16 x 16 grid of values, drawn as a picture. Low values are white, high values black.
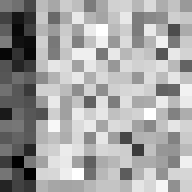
Ninth with the highest average: top left. Stripes: none. Seam: vertical, 20% of the way across, the left part higher.
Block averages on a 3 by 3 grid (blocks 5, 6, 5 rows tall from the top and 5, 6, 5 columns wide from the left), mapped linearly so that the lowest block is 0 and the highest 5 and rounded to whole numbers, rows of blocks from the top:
501 | 400 | 411
